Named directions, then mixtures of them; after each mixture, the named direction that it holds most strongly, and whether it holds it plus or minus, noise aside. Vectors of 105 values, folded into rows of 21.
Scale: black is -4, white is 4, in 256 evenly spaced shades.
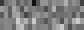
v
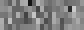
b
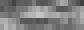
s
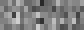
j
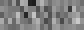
b, plus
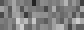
v, plus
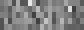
b, minus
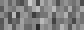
j, minus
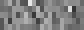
b, minus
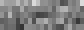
v, minus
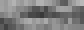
s, minus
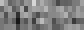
v, minus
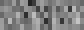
b, plus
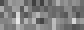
j, plus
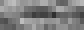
s, minus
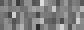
j, minus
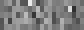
b, minus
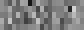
b, plus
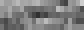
s, minus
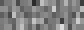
v, plus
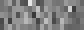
b, minus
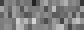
v, plus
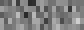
b, plus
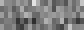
v, minus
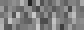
b, plus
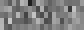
b, plus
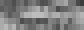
s, plus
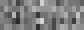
j, minus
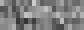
v, minus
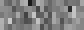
b, plus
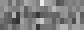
j, minus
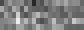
v, plus
